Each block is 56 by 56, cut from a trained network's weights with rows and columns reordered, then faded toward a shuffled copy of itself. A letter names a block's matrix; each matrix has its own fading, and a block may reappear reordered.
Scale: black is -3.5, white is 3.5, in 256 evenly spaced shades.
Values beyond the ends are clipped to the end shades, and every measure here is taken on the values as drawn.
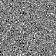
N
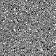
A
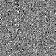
A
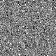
N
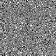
A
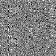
N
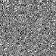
A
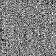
N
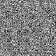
N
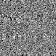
N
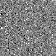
A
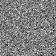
N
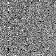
N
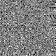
N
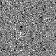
A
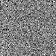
N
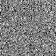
N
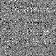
A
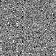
N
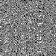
A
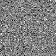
N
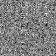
N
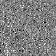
A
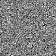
N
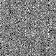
N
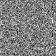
N
